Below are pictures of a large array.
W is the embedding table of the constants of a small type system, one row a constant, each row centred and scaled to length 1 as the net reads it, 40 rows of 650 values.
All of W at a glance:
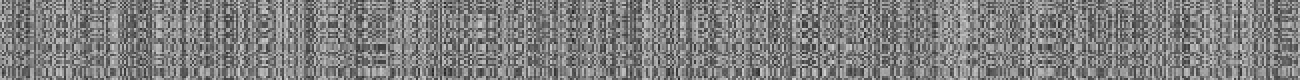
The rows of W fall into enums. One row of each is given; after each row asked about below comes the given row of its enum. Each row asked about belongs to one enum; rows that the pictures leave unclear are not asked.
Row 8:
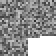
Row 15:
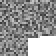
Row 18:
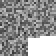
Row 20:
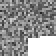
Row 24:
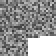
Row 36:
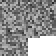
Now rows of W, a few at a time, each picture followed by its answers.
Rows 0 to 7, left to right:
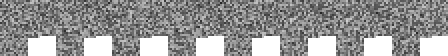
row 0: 15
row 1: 36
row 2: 8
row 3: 36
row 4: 15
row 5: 20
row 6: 20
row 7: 18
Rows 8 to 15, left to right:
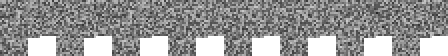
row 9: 15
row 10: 8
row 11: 18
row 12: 18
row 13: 18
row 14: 20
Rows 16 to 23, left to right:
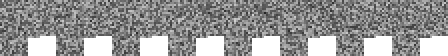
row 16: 18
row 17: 8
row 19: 20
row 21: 36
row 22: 24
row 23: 24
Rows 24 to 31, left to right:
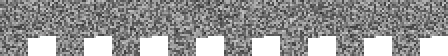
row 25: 15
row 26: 18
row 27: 36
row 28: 8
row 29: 20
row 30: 24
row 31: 24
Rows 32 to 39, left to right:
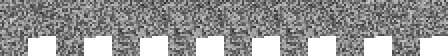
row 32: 20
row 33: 18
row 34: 36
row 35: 36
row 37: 36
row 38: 15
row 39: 8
